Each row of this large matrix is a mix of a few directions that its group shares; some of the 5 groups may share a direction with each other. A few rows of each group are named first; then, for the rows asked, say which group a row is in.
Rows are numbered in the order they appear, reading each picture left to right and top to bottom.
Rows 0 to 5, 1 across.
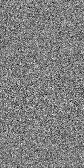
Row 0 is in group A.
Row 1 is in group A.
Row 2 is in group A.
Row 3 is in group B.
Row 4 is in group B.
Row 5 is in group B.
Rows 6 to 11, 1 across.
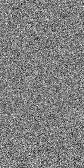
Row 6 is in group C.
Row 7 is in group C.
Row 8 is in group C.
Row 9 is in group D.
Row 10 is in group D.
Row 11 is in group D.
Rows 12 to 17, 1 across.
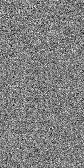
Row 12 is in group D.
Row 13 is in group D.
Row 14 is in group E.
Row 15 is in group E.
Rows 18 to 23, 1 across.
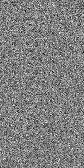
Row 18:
D
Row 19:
B
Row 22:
B
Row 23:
A
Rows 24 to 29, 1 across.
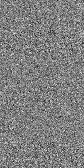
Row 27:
B
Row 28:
D
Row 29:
D
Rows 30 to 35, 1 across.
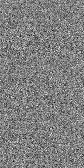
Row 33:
B
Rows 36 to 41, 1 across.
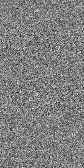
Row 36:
C
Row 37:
A
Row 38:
B
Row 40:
D
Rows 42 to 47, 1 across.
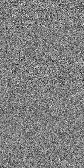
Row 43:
C
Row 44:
B
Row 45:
E
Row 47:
C
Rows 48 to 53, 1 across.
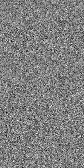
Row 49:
B
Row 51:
E
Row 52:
C
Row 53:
E
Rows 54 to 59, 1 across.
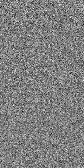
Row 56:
B
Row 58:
E
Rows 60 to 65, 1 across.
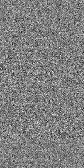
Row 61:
C
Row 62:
D
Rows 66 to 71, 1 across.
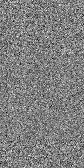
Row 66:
E
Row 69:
E
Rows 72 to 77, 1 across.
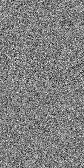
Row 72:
A
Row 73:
A
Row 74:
E
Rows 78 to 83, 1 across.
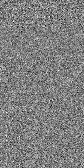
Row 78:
B
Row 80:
D
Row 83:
C
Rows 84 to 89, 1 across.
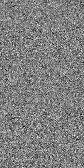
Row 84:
D
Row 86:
C
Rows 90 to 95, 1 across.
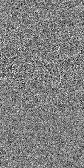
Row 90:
A
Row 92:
D
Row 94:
C
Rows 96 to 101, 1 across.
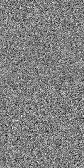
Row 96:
B
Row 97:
B
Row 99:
D
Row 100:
C
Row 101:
D
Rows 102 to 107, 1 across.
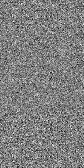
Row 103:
B
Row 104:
E
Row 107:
A
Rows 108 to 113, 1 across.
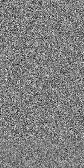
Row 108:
A
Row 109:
B
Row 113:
C
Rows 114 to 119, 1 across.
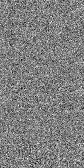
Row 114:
E
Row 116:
C
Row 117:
A
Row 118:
B
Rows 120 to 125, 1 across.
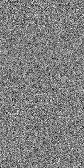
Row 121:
D
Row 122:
C
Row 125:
A
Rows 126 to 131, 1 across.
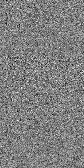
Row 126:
C
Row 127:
A
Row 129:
C
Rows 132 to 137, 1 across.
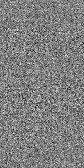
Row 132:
A
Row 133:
E
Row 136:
A
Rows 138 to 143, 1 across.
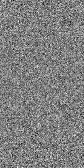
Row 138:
A
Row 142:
D
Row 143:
B
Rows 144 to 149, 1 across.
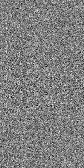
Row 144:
B
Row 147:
B
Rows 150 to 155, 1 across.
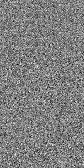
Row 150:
E
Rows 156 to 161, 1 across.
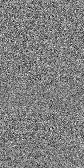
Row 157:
B
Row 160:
E
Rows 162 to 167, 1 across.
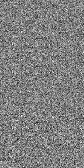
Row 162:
C
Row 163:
C
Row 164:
A
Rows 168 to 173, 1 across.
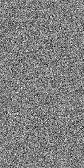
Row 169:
B
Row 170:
B
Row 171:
A
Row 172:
E
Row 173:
B
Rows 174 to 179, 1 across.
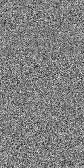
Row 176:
A
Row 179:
A
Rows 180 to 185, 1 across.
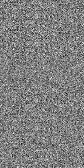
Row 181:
E
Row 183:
C
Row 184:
B
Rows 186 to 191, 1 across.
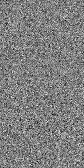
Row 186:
C
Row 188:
C
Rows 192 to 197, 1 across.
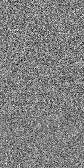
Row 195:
E
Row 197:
C
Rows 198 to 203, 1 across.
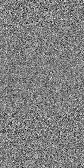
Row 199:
C
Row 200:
E
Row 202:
D
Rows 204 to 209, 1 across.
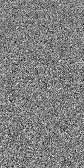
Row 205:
B
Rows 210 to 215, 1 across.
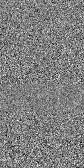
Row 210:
B
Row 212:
A
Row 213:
D
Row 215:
D
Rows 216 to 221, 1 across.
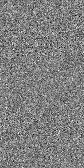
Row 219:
C
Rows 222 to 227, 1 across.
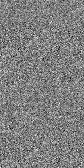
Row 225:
A
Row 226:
D
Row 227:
A
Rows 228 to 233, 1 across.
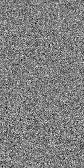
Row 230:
C
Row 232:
B
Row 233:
D
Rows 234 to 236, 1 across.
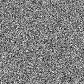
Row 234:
A
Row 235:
B
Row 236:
A
